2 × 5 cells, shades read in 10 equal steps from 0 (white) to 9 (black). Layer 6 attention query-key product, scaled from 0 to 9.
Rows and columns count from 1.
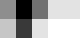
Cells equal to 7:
1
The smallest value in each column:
2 7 1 0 0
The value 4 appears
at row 1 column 1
